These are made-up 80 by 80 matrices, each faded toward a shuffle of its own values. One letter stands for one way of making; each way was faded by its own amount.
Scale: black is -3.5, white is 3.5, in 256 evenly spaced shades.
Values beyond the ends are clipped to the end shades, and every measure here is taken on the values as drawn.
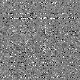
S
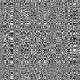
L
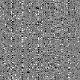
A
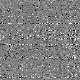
S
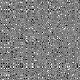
A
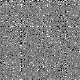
S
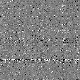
S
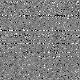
S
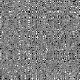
A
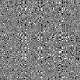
A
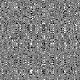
A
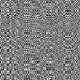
L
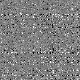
S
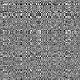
L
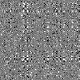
A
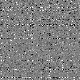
S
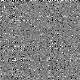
S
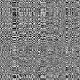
L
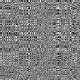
L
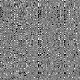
A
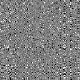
A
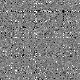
S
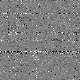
S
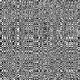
L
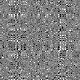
A
